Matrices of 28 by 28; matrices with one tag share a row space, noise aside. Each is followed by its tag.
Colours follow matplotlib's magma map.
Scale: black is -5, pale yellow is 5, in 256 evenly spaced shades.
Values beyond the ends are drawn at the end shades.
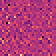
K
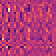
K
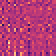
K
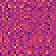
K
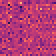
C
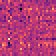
C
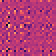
K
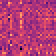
C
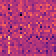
C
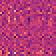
K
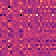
C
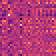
C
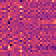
C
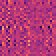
K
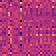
C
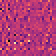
K
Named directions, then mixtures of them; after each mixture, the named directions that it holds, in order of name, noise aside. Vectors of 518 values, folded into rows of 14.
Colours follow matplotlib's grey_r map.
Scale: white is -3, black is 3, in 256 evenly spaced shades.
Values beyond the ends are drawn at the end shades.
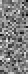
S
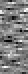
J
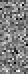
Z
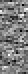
J, Z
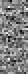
J, S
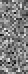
S, Z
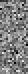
Z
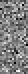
Z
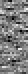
J, S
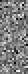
Z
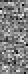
J, Z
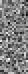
S
